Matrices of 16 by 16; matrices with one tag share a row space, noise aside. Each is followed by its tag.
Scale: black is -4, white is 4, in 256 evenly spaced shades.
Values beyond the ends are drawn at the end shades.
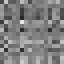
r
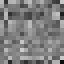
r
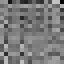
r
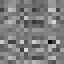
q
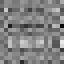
r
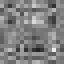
q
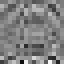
q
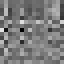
r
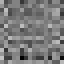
r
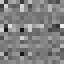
r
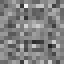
q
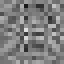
q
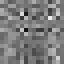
q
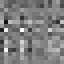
r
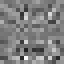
q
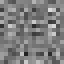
q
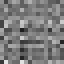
r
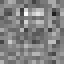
q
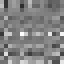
r
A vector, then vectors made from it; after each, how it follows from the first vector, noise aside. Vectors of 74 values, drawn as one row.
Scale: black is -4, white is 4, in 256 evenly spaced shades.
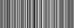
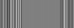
partly zeroed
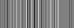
partly zeroed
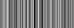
sign-scrambled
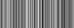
sign-scrambled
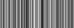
sign-scrambled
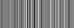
partly zeroed
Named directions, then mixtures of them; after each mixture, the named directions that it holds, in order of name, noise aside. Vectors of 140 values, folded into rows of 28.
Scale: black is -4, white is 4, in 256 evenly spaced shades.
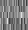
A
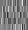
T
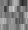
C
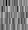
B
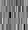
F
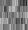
A, C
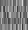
F, T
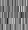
A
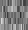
C, T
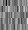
B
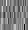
B, F, T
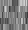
A, C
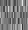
B, T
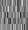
T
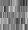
A, C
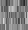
B, C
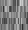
C, F, T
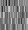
B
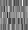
A, B, T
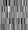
A, B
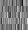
F, T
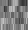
C
